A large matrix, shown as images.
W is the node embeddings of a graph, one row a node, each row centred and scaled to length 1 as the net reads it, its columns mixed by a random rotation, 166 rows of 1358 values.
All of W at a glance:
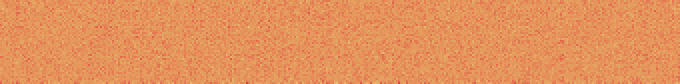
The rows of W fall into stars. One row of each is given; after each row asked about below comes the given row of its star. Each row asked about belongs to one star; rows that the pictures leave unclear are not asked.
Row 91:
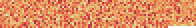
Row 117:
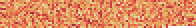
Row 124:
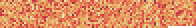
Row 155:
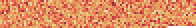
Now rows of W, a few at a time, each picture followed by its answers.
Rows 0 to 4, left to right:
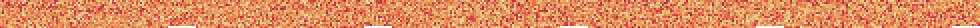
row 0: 155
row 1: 117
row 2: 117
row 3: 91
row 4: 117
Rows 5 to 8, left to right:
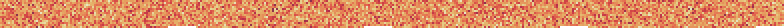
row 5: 117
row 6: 117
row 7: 124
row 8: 124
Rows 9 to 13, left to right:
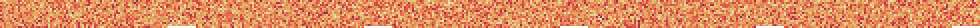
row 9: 91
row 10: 117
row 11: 155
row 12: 91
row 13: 117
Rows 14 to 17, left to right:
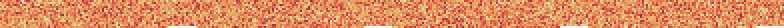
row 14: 155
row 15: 91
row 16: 91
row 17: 155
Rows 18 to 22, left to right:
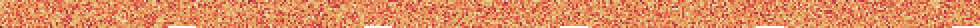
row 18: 91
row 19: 91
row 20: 155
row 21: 124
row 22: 124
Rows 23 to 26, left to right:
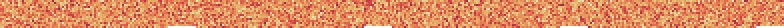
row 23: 124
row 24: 91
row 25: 91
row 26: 155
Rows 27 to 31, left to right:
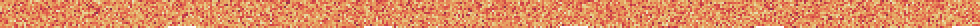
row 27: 155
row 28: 124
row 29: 155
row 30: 155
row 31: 117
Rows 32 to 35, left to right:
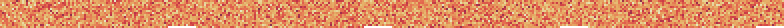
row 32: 155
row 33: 117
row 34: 91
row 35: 124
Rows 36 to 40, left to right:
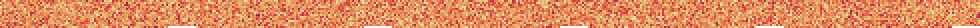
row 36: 117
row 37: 155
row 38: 117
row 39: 155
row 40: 91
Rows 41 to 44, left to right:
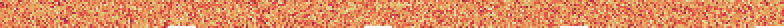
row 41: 91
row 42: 91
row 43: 124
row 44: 155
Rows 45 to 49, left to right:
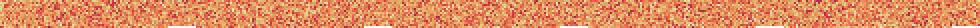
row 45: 155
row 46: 117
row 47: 117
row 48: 124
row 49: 124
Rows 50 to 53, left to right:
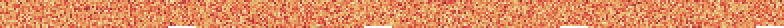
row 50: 155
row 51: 155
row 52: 91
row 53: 91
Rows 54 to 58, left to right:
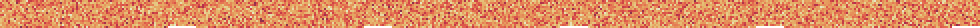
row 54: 91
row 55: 91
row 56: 155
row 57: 124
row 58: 117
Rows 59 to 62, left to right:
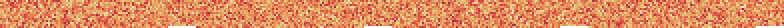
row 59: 91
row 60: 117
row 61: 91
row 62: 124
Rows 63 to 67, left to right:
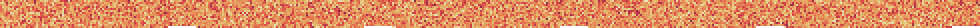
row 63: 124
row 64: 155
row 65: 124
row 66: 124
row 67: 155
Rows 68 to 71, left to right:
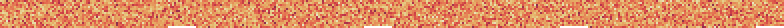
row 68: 91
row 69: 91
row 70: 155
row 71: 117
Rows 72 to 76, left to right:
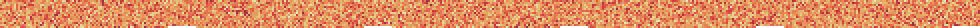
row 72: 117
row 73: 124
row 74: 124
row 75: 155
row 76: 155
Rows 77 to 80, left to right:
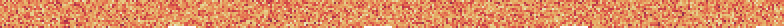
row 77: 91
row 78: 124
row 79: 91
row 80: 155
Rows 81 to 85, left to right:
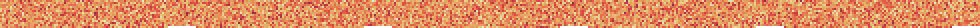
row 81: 155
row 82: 117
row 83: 117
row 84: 155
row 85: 117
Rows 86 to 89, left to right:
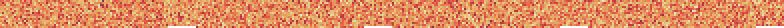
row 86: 117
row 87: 117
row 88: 91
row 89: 155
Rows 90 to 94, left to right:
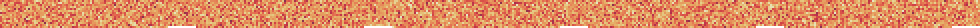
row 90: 155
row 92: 124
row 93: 91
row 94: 117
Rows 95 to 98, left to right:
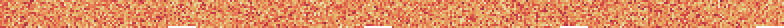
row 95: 117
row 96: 155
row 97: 117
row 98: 91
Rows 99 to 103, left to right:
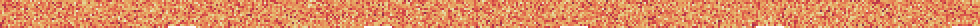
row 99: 91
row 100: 124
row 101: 117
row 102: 91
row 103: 124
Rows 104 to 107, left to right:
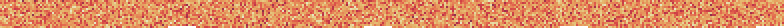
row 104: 124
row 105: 91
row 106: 155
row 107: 124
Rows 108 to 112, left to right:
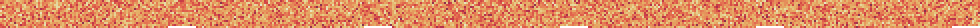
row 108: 117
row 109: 117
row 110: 91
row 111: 117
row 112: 155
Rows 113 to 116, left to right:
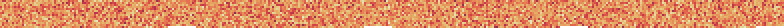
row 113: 155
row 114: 155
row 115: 124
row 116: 155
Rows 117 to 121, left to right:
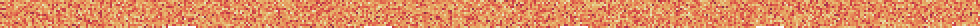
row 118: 117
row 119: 117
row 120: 124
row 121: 155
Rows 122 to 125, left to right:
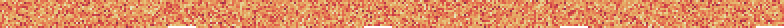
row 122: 91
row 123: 117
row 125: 117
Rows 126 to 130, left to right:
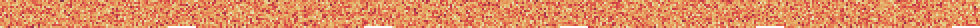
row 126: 124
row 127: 91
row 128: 124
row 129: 117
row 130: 117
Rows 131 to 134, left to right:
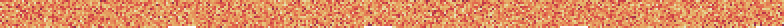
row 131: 155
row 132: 117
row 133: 124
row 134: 117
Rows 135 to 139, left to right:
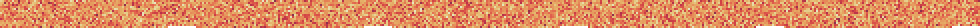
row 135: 91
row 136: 91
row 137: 91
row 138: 117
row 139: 91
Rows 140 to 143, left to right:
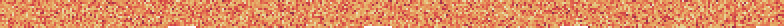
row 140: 124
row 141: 155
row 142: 117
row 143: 117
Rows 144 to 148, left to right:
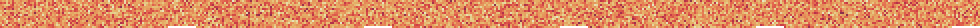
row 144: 117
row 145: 155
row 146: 91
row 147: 117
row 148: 117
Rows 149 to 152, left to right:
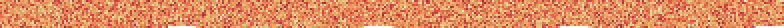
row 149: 91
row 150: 124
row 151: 124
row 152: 124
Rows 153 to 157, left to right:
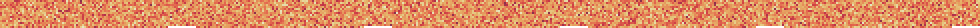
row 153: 91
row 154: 117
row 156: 124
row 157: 117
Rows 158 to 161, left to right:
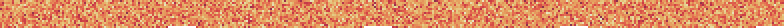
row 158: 117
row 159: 155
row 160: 117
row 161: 155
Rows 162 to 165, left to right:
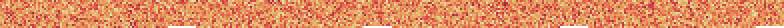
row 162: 117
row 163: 155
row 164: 155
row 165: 155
